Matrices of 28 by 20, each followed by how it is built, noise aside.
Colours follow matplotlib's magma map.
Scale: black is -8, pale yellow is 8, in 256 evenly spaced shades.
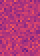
noise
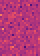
noise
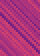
Toeplitz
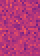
noise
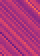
Toeplitz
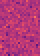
noise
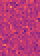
noise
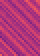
Toeplitz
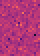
noise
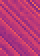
Toeplitz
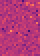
noise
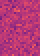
noise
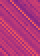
Toeplitz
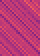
Toeplitz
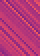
Toeplitz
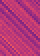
Toeplitz
